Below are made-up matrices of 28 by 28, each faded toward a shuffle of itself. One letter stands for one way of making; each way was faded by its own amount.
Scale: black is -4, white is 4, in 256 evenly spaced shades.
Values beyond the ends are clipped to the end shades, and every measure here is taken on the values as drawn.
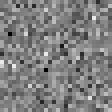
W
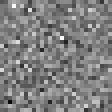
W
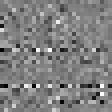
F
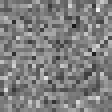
W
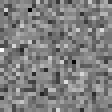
W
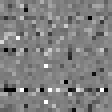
F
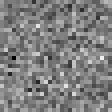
W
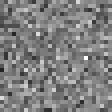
W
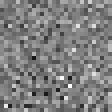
W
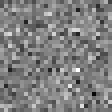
W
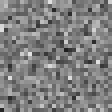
W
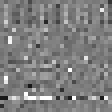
F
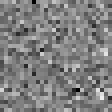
W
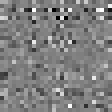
F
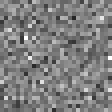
W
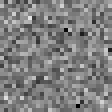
W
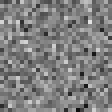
W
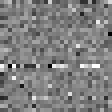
F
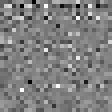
F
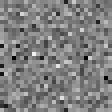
W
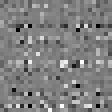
F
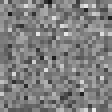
W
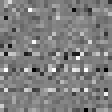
F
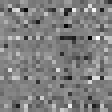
F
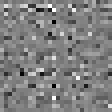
F
